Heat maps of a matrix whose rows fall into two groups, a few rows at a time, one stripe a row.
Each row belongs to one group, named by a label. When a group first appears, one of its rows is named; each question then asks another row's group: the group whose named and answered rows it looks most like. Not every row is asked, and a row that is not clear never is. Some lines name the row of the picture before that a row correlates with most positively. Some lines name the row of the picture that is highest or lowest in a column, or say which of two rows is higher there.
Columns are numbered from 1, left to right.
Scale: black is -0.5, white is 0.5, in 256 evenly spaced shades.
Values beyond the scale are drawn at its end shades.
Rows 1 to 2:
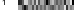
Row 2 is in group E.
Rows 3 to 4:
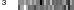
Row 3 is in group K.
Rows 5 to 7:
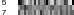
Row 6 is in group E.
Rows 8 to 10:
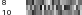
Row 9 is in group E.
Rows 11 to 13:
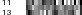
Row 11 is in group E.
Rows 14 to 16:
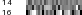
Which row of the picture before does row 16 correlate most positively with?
12
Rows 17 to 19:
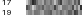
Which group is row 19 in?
K
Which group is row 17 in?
E
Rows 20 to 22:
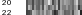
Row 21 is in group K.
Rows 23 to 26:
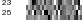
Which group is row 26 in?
K
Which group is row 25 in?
K
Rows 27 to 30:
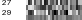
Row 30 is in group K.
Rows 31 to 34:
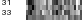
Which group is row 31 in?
E
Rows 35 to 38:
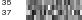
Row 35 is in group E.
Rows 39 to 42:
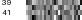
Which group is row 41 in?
K
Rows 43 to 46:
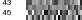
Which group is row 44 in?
K
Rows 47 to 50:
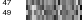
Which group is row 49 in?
K
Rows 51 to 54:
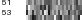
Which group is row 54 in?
E
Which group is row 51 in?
K
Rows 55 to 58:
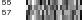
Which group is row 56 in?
K
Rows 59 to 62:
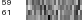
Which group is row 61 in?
K
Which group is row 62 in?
K
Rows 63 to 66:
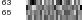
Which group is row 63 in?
E
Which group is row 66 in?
K
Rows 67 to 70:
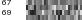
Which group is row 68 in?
K
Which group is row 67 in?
K
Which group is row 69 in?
E
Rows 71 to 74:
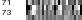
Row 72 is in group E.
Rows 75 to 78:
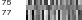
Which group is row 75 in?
K
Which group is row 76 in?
K
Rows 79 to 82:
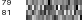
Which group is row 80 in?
K
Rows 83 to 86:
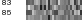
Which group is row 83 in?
K
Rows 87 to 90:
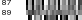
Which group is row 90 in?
K
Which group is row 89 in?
E
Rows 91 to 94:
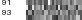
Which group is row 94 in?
E
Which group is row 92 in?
K
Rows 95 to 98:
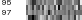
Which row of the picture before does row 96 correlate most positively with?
93
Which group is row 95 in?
E
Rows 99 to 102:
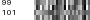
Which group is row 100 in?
K
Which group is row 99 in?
K
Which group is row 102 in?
K
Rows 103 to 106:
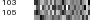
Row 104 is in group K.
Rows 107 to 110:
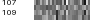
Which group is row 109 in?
K
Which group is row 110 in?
K
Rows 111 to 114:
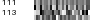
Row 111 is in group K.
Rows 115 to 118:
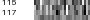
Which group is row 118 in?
E
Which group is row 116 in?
K
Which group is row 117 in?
K
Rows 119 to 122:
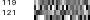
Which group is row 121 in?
E
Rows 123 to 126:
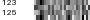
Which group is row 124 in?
K
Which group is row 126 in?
E
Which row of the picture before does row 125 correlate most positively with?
119
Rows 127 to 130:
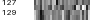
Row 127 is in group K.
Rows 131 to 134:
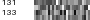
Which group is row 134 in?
K
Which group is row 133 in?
K
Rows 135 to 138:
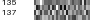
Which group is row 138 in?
K
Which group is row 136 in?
K
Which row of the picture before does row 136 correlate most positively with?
133
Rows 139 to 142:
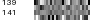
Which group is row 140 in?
E
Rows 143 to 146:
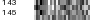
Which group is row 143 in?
E
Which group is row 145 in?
E
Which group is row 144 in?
E
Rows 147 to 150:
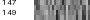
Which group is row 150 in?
K
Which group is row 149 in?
K
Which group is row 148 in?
K
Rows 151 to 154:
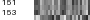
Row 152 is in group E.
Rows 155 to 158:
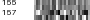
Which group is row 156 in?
K
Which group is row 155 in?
K
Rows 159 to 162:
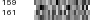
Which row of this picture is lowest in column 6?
160
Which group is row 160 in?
E
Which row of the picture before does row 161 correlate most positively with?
155
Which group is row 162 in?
E
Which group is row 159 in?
K
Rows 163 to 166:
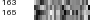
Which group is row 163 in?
E
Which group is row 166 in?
E
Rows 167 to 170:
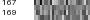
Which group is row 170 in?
E
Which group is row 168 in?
K
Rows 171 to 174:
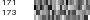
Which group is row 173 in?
K
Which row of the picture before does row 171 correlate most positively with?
167
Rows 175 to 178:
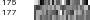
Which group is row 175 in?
E
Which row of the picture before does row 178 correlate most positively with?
171
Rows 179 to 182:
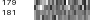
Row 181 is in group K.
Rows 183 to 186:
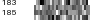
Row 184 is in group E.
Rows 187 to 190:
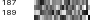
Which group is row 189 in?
E
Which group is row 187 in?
E
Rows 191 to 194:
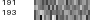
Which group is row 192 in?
E
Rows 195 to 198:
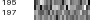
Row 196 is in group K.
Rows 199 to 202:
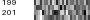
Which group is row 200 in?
K
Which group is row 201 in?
K
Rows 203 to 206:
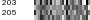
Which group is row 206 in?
E
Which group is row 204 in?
E
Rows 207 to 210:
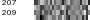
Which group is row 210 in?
E
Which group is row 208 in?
E
